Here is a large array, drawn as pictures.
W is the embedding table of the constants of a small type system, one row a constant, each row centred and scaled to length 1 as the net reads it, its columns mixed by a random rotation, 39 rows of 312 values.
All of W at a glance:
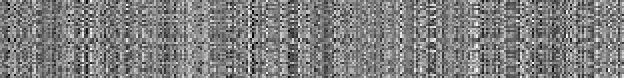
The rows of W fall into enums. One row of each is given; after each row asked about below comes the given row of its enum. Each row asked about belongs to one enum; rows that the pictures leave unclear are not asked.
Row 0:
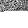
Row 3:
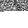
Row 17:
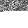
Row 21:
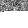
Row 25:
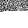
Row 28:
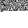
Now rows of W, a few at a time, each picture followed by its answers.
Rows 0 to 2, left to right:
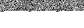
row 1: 28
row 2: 25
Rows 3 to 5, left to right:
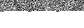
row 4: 25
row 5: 17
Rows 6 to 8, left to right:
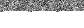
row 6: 17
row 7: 21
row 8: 25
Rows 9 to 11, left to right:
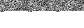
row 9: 0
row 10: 21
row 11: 17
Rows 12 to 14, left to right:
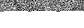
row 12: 3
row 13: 25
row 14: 0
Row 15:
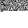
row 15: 28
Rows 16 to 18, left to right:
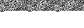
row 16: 0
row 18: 17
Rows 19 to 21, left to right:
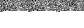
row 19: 25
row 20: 25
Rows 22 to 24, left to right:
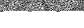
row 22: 17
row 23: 3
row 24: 0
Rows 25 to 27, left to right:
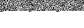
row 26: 28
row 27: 17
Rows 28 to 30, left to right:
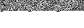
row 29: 17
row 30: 0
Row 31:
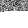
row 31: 21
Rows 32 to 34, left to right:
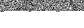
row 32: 0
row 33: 28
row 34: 3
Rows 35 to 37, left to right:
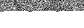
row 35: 3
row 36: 0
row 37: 25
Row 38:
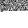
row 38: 28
